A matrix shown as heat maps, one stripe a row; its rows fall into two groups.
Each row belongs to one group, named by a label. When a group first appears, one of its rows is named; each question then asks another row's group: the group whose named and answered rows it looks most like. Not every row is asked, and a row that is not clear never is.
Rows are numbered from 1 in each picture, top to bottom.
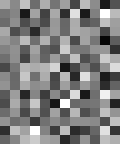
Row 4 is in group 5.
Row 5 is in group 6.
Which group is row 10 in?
6
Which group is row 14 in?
5
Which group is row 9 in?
6
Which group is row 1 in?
6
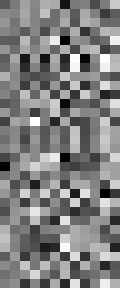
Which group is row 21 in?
5
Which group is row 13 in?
5
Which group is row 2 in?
6
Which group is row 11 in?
6
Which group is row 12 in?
5
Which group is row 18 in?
5
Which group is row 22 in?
6
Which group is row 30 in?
6
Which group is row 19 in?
5
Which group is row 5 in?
5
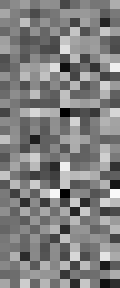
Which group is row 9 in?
6
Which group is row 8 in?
5
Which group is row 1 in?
5
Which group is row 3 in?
6
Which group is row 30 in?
6
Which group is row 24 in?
6
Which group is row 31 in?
5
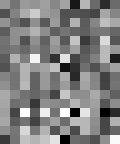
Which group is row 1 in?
6
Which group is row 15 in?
6
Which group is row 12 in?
5
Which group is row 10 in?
6
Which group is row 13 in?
6
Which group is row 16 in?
5
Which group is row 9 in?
6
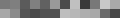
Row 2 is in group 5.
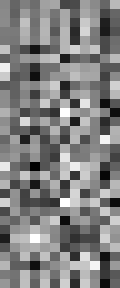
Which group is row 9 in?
5
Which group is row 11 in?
5
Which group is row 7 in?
5
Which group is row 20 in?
6
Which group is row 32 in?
6
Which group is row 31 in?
6
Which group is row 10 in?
5
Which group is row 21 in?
5
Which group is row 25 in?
5
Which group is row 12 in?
6
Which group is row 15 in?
5
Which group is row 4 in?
6
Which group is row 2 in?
6
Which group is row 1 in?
5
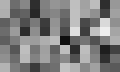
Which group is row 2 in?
5
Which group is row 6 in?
6
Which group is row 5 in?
5
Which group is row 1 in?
5
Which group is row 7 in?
6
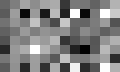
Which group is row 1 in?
5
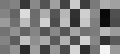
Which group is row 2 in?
6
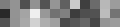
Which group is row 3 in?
5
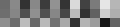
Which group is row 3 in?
6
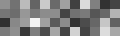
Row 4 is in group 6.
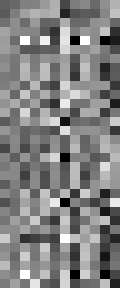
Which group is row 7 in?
6
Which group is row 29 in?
6
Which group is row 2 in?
5
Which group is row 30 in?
6
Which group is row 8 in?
6
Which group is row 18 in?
5
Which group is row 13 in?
6
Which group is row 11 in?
6
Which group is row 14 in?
5
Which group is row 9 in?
6
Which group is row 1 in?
5
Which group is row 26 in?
6
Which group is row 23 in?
5
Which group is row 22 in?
6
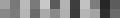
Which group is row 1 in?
6
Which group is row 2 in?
6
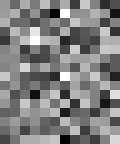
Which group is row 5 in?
5
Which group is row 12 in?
6
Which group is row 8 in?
6
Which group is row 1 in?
6
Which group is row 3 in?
5
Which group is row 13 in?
5
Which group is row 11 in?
5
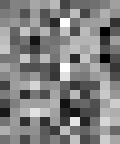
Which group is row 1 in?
5
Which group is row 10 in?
5
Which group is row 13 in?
5
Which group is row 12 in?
5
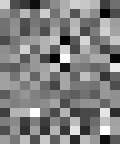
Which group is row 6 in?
6
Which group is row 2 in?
6
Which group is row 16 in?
6
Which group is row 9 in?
6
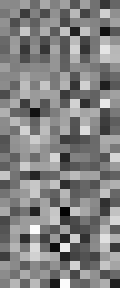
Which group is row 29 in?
5
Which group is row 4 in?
6
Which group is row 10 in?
6
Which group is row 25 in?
5
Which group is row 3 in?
5
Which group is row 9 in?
6
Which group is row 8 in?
5
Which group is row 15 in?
6
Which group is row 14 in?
6
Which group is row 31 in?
6
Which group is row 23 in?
6
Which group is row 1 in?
6
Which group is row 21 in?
5
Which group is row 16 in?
5
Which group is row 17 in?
5
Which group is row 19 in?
5
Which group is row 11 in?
5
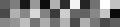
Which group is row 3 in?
6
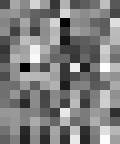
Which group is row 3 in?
5
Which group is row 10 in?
5
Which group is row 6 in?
5
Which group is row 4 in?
5
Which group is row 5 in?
5
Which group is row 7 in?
5
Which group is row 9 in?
5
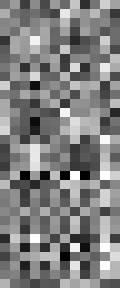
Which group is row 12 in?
5
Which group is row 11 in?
6
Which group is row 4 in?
6
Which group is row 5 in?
5
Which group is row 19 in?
5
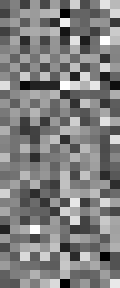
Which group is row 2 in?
5
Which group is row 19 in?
6
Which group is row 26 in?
5
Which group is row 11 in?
5
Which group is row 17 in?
6
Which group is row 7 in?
6
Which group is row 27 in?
5
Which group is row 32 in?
5
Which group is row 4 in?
5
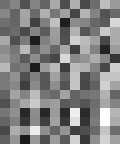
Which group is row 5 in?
5
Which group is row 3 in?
5
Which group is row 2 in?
6
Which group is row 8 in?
5
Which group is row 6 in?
6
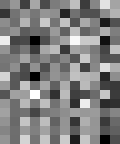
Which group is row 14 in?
6
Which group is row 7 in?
6
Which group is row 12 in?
6
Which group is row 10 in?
6
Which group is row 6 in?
5
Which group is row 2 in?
5
